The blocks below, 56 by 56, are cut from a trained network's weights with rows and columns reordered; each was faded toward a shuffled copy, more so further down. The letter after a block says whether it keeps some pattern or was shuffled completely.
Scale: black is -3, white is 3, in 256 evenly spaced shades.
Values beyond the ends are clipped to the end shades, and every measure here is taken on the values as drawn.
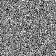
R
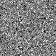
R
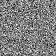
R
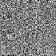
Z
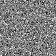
R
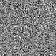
Z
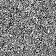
R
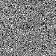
Z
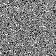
R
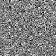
Z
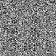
Z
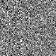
Z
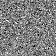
R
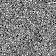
R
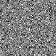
Z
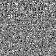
Z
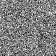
R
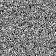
R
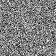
R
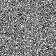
R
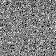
R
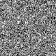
Z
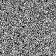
Z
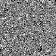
Z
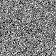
R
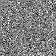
Z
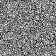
Z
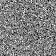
R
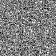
Z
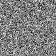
R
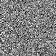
Z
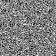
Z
